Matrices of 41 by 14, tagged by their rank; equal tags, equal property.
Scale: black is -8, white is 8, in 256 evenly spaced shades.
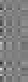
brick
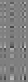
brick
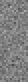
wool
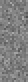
wool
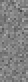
wool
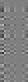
brick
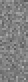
wool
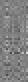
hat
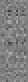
hat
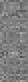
hat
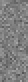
wool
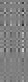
brick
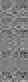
hat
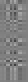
brick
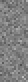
wool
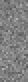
wool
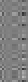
brick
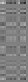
brick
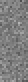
wool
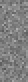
wool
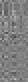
hat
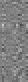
hat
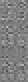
hat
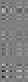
brick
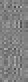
hat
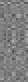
hat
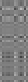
brick
